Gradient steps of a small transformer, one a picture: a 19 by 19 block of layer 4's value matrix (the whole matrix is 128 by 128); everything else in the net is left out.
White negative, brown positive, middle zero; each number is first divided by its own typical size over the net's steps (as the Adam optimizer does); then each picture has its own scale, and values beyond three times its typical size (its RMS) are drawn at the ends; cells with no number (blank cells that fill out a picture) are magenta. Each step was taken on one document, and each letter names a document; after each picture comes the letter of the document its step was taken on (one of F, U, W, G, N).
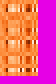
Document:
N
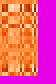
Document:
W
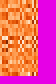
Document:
W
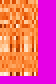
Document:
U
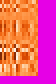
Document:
U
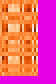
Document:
N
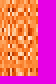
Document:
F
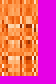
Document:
N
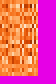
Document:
W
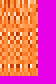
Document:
F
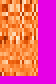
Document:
W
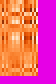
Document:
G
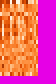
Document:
U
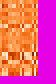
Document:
W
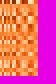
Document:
F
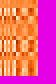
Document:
F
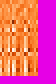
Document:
F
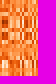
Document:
U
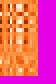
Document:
U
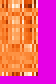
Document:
G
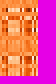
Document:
N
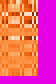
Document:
G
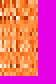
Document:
U
